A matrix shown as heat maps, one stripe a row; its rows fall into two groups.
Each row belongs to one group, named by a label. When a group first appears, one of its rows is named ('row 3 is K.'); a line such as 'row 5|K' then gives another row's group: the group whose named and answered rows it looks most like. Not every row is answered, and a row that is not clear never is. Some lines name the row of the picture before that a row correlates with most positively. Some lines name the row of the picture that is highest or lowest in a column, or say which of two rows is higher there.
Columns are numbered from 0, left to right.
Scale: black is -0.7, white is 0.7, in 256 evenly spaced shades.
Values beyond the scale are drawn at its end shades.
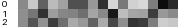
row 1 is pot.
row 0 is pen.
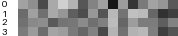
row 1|pen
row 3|pen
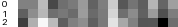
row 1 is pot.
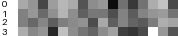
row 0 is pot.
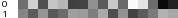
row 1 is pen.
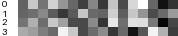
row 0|pen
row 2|pen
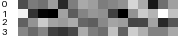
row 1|pot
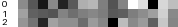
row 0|pot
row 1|pot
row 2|pot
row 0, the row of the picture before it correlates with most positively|0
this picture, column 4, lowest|0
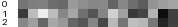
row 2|pen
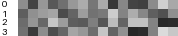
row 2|pen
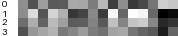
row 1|pen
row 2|pen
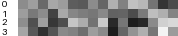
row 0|pen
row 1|pot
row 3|pot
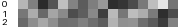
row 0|pot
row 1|pen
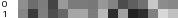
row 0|pot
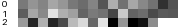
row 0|pen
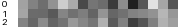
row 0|pot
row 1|pot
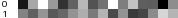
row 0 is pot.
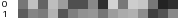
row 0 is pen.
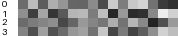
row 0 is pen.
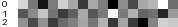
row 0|pot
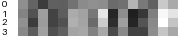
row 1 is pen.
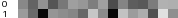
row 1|pot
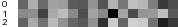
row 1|pot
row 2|pen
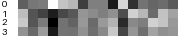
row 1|pot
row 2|pot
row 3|pot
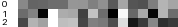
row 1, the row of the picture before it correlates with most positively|0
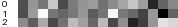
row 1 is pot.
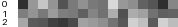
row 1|pen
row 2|pot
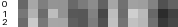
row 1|pen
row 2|pen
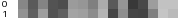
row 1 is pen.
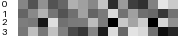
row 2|pot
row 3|pen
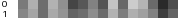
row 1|pen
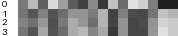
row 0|pen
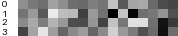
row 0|pen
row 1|pot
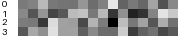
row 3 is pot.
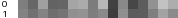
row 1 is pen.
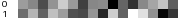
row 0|pot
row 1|pen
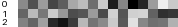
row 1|pen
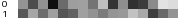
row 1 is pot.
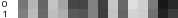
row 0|pen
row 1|pen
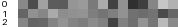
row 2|pot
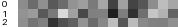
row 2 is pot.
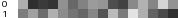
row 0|pot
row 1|pen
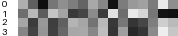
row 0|pot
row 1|pen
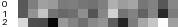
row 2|pot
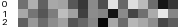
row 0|pen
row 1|pot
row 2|pen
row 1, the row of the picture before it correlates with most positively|2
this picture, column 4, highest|1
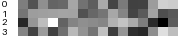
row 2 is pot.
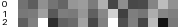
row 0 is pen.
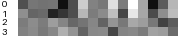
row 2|pen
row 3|pot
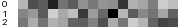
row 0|pot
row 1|pot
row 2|pen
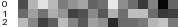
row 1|pen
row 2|pot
